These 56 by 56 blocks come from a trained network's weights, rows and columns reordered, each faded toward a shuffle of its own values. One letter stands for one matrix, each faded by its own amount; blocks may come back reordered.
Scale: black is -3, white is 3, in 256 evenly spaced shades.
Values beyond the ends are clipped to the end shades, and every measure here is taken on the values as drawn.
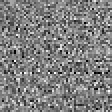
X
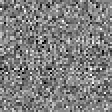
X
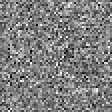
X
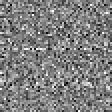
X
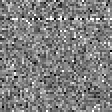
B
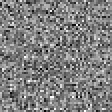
X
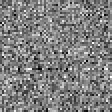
X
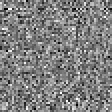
X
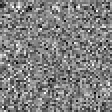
X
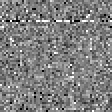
B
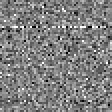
B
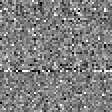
B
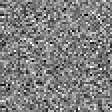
X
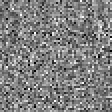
X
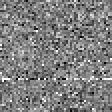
B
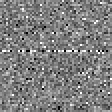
B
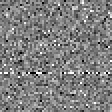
B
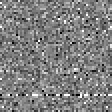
B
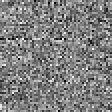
X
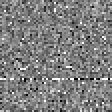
B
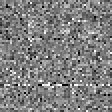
B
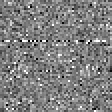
B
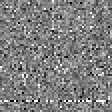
B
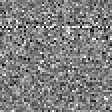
B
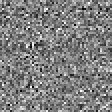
X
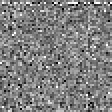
B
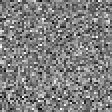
X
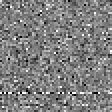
B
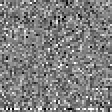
B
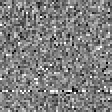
B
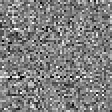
X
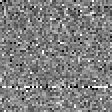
B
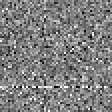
B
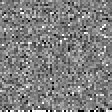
B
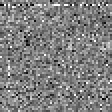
B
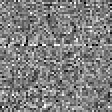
X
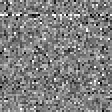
B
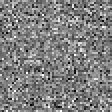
X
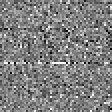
B
